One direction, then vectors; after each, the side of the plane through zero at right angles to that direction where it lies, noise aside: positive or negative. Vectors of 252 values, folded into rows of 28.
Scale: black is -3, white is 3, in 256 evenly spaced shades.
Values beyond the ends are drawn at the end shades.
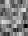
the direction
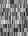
positive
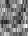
negative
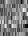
positive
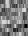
positive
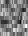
negative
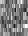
negative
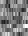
negative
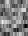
positive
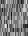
positive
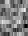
positive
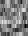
positive
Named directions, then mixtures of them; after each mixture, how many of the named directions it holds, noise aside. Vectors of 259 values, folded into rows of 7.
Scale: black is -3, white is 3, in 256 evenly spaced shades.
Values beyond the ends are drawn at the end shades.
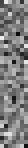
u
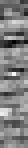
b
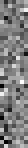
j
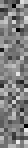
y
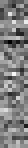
three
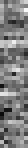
two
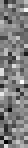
one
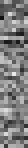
three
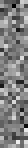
one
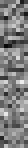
three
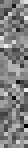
three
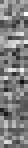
two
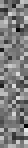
one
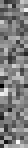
two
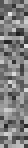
three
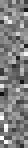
two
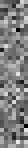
one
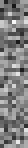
three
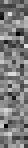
three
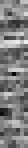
one
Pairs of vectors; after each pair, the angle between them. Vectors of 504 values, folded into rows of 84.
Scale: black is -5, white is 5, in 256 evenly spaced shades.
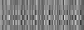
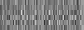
nearly opposite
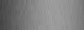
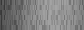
nearly parallel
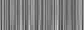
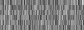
partly opposed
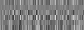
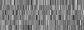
partly opposed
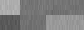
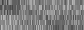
partly opposed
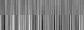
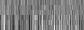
nearly opposite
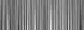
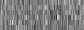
partly opposed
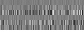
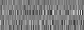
nearly parallel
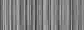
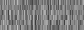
partly aligned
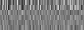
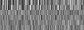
nearly parallel
